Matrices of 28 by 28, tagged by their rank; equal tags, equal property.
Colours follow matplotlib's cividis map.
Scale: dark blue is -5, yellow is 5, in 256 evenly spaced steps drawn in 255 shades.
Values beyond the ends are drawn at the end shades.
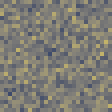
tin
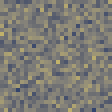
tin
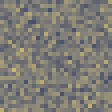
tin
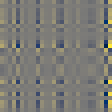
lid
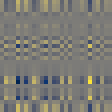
lid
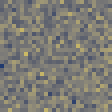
tin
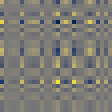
lid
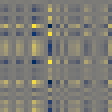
lid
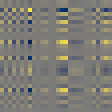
lid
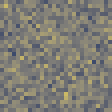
tin
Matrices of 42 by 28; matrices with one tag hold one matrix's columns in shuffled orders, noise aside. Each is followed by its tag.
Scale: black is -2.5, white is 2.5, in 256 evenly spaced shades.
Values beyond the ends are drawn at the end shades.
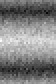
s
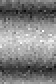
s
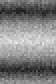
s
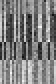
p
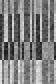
p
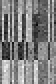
p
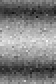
s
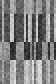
p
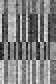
p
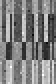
p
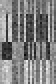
p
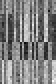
p
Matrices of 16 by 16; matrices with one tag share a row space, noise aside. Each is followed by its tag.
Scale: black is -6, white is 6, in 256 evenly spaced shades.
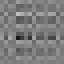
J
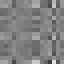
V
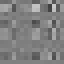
V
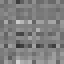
J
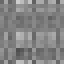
J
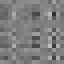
V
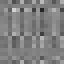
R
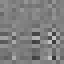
V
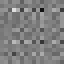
R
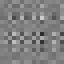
R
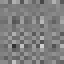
R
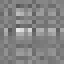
J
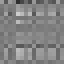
J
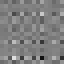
R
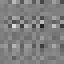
R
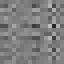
V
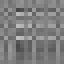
J
